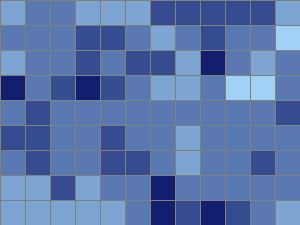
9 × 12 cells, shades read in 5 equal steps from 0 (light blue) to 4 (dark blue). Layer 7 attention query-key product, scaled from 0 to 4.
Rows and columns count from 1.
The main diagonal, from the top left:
1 2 2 4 2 2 2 2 4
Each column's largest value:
4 3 3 4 3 3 4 3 4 3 3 3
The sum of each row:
24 24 26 24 26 26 27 24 24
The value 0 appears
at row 2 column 12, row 4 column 10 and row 4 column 11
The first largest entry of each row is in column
7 4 9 1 2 1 2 7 7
